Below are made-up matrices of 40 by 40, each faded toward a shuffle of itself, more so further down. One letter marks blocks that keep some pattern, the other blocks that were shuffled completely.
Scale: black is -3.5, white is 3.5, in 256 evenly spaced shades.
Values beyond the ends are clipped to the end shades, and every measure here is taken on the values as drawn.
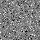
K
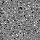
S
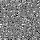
S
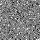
S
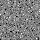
K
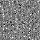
S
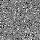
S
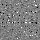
S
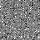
S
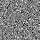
K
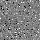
S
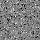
S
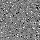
K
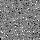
K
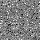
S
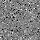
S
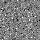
K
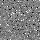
K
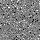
K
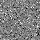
K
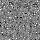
S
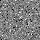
K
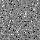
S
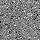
K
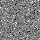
K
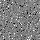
K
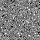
K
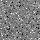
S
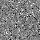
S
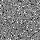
K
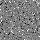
K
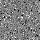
K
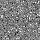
K
